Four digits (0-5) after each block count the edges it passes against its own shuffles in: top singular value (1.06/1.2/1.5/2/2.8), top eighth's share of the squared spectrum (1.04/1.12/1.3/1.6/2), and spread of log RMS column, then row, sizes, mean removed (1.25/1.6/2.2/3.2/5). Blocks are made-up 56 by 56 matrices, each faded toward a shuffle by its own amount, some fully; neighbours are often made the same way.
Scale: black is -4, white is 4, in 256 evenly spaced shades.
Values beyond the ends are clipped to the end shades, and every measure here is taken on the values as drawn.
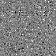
3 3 1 1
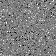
0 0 0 0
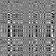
5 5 4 4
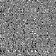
4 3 2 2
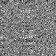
3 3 1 1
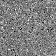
2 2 0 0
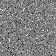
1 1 0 0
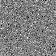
0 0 0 0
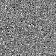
1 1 0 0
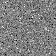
0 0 0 0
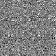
3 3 1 2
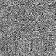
3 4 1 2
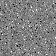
0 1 0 0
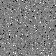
0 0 0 0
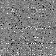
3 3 0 2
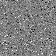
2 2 0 1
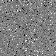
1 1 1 0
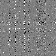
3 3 2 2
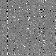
3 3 2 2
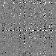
3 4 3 3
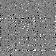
2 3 2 2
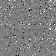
1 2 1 1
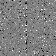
2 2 1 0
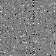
2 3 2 1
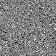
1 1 0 1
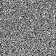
0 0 0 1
